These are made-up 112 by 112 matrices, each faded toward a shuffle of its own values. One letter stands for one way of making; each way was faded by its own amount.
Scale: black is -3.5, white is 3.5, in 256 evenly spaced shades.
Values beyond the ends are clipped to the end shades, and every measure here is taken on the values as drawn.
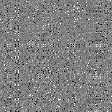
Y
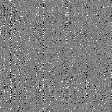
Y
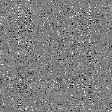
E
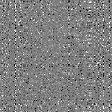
Y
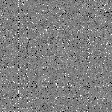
E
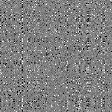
Y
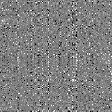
Y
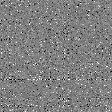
E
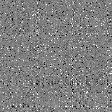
E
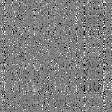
Y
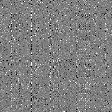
Y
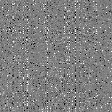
Y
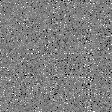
E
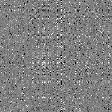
Y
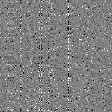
Y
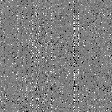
Y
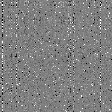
Y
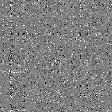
E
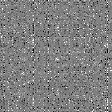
Y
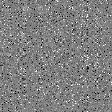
E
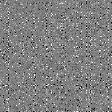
Y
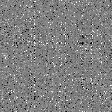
E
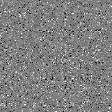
E
